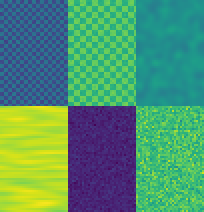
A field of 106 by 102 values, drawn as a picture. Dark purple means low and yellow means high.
The table splits into 2 rows of 3 panels. Panel 1,1: low, checkered. Panel 1,2: high, checkered. Panel 1,3: middling, blotchy, faint in contrast. Panel 2,1: very high, streaked across, faint in contrast. Panel 2,2: very low, fine-grained, faint in contrast. Panel 2,3: high, fine-grained.
